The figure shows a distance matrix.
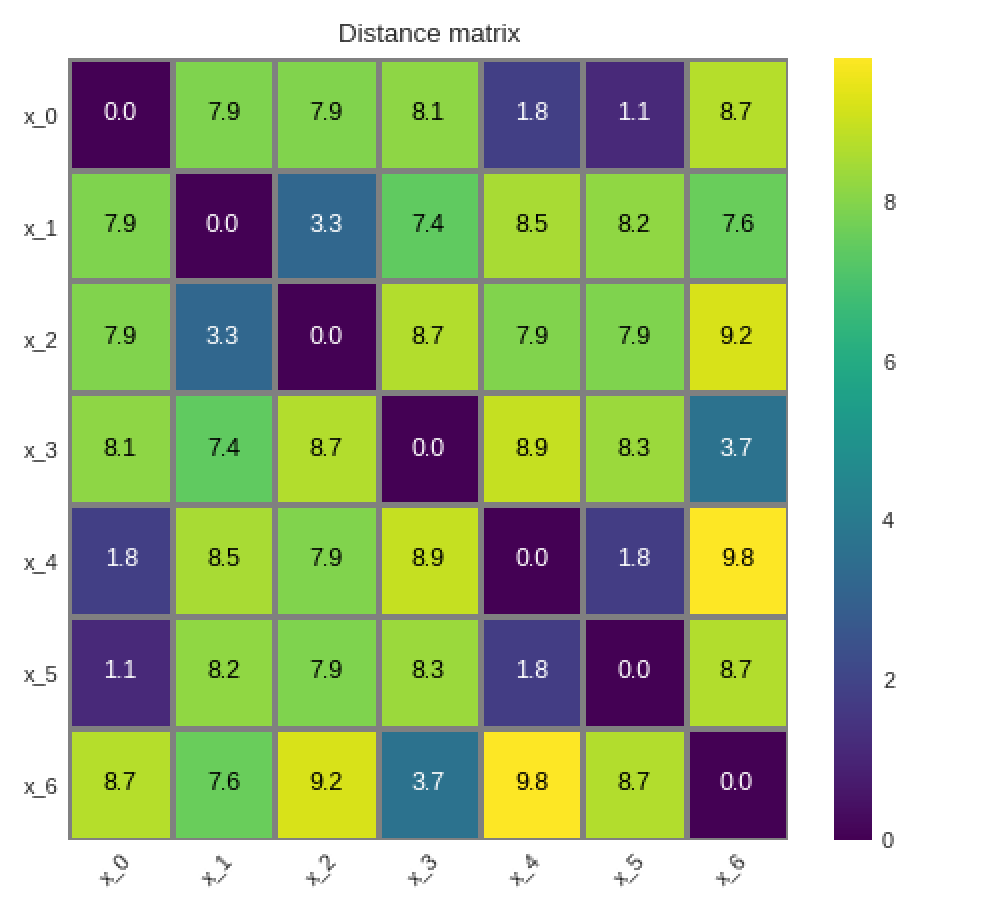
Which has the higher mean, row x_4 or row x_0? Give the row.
x_4
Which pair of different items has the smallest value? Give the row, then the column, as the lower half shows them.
x_5, x_0
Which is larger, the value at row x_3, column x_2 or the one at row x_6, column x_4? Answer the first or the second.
the second
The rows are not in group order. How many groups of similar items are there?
3
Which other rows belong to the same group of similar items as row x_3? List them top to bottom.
x_6
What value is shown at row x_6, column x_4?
9.8
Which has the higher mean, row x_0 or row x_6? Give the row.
x_6
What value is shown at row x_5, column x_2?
7.9
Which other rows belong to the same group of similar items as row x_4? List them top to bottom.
x_0, x_5
